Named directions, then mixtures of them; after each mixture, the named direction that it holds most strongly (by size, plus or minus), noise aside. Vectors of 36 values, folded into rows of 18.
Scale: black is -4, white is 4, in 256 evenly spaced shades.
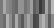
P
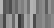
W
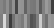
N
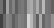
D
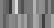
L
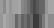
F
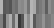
W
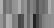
F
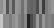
D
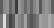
N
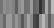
P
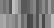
L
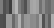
L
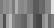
N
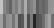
W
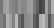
P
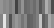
N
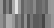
F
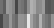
D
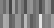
N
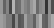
W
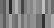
L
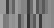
D
